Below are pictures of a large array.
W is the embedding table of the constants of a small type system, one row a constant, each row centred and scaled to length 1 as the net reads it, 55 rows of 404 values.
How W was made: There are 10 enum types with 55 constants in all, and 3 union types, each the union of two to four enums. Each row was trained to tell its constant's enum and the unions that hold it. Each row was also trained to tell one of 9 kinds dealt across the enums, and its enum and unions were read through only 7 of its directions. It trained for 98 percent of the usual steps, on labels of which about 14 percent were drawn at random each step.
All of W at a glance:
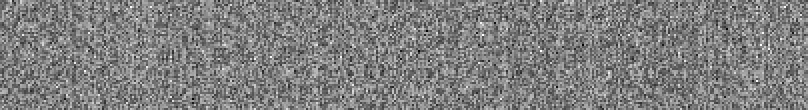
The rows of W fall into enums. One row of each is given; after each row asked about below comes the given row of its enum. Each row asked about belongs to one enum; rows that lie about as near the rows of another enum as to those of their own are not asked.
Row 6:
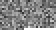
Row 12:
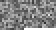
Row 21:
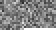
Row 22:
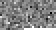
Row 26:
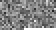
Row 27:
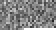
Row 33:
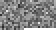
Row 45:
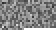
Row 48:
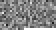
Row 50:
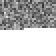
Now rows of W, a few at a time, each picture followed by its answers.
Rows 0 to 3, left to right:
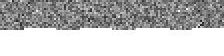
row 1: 12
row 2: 12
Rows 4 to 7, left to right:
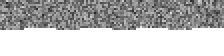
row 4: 26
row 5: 45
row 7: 45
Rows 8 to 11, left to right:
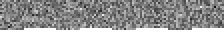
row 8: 50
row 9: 27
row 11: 48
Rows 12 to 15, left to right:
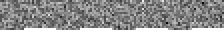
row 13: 12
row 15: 22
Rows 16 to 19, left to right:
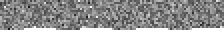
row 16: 21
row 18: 45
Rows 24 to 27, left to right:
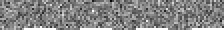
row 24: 48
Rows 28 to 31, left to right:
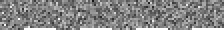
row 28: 48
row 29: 26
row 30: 27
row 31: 48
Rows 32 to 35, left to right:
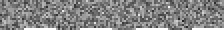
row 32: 21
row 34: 22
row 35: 6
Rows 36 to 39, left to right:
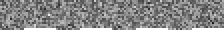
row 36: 6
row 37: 21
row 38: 6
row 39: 21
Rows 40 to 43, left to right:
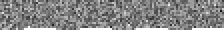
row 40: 12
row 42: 26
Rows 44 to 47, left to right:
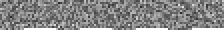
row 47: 12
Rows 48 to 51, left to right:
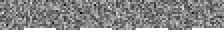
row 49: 26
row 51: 6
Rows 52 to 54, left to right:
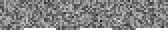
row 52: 21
